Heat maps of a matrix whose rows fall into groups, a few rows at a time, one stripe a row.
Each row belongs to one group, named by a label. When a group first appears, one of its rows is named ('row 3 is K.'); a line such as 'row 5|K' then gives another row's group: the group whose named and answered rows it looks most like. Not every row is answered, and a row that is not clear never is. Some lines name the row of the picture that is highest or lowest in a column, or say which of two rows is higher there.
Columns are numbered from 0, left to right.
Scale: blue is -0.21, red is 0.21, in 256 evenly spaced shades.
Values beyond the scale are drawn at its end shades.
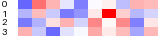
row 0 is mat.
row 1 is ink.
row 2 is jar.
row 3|jar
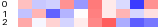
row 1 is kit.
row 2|ink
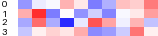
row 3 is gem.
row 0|gem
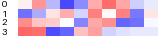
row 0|ink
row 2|ink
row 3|kit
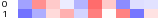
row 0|mat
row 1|jar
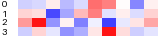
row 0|ink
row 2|kit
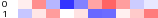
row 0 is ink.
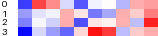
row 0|mat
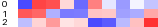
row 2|gem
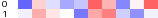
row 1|ink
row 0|mat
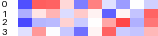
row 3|ink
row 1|gem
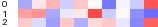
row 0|gem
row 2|jar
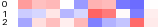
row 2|gem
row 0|ink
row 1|ink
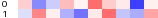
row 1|ink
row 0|jar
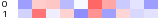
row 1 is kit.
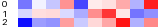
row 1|ink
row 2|jar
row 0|jar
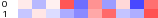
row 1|ink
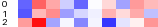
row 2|kit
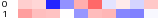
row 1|ink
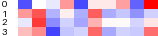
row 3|kit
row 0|jar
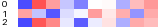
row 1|jar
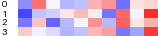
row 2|kit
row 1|gem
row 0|mat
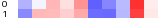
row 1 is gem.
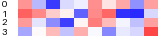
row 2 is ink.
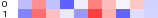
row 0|mat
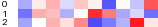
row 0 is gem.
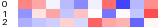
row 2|jar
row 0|ink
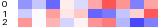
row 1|gem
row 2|ink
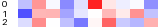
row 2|ink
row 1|mat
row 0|mat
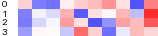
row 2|gem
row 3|gem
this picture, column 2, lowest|0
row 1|jar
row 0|jar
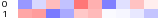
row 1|kit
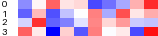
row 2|kit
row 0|gem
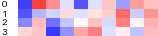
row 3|kit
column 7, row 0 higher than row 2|No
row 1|jar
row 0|mat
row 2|kit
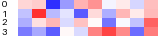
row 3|jar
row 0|kit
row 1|kit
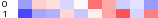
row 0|mat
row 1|jar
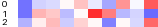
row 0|gem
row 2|gem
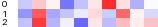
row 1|kit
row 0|ink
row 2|kit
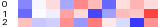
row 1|gem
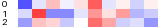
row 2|mat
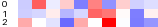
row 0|kit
